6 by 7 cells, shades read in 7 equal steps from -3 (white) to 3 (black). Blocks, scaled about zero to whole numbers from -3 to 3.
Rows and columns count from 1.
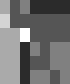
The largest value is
2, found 7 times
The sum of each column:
-7 -2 4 5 6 5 4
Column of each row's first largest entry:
4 2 4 3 3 3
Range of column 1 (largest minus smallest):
1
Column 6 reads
2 1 1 0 0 1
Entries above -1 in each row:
6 6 4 5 5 5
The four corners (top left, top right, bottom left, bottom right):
-1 2 -1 0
